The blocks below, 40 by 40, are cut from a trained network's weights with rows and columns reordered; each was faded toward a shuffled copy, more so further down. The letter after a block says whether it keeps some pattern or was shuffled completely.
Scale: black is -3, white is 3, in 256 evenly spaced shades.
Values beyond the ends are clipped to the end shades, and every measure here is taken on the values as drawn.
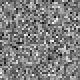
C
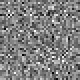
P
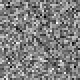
C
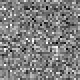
P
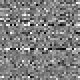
P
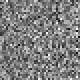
P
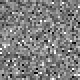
C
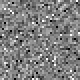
C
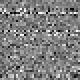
P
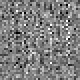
P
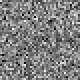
C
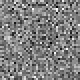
P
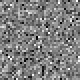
C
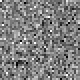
C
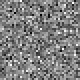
C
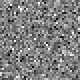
C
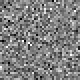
C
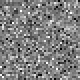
C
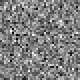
P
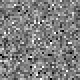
C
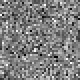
C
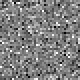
C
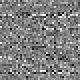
P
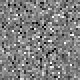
C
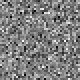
C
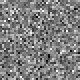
C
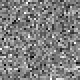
C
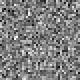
P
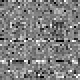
P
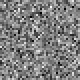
C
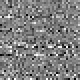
P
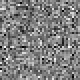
P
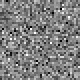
C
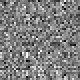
P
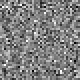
P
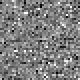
C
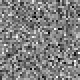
C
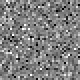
C
